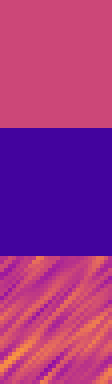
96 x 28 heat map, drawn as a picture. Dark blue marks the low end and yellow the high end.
The table splits into 3 rows of 1 panel. Panel 1,1: middling, flat. Panel 2,1: very low, flat. Panel 3,1: middling, slanting up to the right.
